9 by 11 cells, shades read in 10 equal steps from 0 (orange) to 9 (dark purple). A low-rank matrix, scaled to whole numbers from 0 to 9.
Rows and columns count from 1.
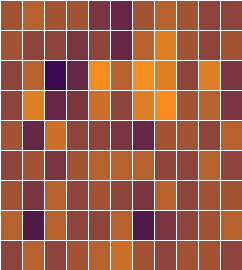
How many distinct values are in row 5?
6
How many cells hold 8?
2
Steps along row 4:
down up down down up down down up down up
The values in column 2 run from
1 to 8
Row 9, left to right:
5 3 5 4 3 2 4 5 4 4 5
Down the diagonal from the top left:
4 5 9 6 5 3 6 6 4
